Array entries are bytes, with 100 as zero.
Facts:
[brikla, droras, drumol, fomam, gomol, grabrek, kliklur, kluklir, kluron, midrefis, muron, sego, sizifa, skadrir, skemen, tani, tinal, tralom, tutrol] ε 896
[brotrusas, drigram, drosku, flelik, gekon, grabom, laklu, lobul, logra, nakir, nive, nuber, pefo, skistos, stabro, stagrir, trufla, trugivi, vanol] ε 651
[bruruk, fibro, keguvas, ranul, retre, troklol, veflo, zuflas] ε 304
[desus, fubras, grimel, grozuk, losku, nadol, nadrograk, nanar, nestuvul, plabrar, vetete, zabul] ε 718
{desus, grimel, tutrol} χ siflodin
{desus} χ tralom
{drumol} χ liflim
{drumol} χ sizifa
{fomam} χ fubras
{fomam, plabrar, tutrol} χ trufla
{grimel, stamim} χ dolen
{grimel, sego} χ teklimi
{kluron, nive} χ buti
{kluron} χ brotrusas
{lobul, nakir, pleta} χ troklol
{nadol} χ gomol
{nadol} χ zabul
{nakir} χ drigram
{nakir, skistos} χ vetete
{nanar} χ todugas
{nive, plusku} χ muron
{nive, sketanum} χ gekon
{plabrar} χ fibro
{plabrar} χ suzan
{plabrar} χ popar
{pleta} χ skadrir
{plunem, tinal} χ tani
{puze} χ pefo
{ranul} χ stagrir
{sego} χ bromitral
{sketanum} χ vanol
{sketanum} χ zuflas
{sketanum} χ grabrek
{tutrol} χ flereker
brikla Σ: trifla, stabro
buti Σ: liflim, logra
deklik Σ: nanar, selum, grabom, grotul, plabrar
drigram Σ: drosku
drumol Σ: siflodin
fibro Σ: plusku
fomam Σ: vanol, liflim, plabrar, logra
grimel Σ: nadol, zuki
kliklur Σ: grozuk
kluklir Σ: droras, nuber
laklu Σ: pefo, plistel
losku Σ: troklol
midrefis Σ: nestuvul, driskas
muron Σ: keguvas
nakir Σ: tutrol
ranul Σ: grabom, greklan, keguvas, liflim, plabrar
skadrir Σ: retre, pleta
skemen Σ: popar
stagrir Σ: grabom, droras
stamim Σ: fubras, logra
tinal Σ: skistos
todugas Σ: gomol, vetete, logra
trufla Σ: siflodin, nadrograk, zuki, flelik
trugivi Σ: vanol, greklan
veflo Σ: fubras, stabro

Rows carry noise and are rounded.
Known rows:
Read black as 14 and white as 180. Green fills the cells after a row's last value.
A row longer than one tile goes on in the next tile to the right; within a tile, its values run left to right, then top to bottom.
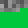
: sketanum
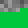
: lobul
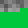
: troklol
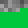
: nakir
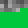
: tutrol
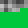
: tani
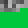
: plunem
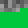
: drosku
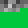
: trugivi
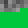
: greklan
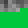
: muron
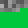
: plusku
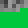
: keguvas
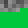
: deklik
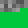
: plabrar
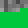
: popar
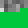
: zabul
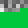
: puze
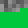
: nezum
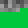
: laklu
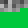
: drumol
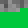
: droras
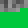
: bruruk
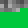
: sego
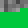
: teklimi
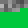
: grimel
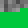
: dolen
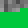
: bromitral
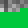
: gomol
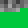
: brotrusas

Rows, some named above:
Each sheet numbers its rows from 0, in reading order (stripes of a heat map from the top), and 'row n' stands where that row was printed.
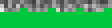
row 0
puze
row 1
liflim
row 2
gomol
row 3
tani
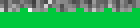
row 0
gomol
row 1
pefo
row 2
fubras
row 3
sizifa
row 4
zuflas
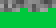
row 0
plabrar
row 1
fubras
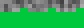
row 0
fubras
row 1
pleta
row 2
liflim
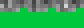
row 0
kluron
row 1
fibro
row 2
logra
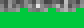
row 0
bruruk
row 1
fomam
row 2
drumol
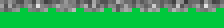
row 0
plabrar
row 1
fomam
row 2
skistos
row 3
nive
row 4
vetete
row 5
skadrir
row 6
trugivi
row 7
fomam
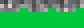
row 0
tinal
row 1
tralom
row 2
sizifa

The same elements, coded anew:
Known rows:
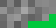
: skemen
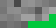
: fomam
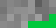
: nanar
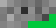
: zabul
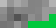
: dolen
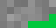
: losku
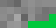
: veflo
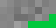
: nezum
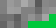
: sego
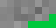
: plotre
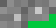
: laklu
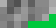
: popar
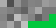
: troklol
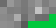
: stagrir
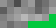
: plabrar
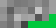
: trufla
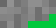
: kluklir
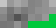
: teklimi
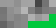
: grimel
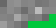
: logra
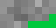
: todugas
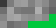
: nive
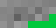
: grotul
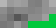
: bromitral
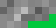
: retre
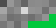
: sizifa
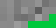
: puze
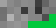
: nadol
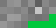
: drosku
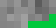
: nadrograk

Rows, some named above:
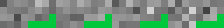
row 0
muron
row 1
stamim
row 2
vanol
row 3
pleta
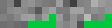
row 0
fomam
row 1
fibro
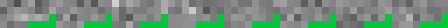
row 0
plabrar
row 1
nestuvul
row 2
siflodin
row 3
grozuk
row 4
losku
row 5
nestuvul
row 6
tralom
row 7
ranul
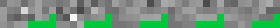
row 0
liflim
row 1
skistos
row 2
desus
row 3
desus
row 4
zuflas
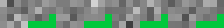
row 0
troklol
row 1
buti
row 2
skadrir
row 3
grabrek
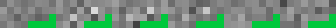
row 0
tani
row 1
drigram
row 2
trufla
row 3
pefo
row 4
keguvas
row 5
kluron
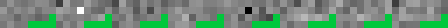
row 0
tani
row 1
drumol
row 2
tinal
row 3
ranul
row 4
gomol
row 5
plabrar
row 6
fubras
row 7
nive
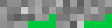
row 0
liflim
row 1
vetete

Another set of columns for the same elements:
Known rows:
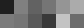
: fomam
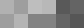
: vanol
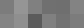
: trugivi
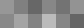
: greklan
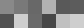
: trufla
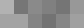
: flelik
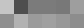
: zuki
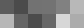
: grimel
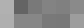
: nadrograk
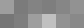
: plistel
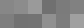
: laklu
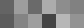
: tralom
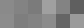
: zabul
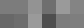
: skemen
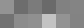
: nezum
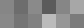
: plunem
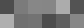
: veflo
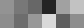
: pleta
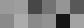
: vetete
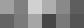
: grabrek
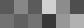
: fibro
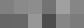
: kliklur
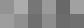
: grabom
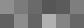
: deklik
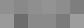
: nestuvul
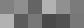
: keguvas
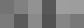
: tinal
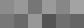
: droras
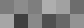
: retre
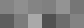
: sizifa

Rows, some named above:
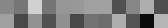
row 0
kluron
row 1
troklol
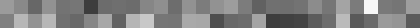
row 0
liflim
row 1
stamim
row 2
gomol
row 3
ranul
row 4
nive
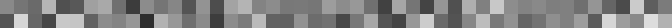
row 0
trufla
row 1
drigram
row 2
drumol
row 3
nanar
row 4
skadrir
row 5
plabrar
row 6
losku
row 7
siflodin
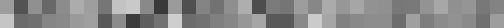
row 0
nadol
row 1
zuflas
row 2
nadol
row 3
desus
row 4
pefo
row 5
pefo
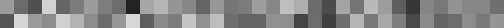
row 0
siflodin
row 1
pleta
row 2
liflim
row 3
muron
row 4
buti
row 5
losku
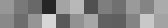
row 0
pleta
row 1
desus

